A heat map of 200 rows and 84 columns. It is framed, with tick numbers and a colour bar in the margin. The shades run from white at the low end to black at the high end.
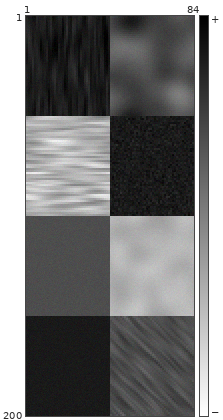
The table splits into 4 rows of 2 panels. Panel 1,1: very high, streaked downward, faint in contrast. Panel 1,2: high, smooth. Panel 2,1: low, streaked across. Panel 2,2: very high, fine-grained, faint in contrast. Panel 3,1: high, flat. Panel 3,2: low, smooth, faint in contrast. Panel 4,1: very high, flat. Panel 4,2: high, slanting down to the right, faint in contrast.
